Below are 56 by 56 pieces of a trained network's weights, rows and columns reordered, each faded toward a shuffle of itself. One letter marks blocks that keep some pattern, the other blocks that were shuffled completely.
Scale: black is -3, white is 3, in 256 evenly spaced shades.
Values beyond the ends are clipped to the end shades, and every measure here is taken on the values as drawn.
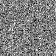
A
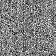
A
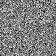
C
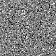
A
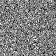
C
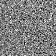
A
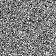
C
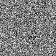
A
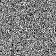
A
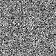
A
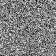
C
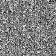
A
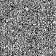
A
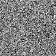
A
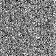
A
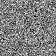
A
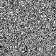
A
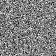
C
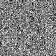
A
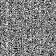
A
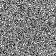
C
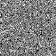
A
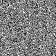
C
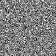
A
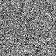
A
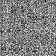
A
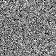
C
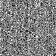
A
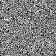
A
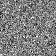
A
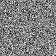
A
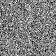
C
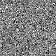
A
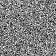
C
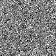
A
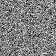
C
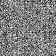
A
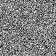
C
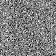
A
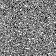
C
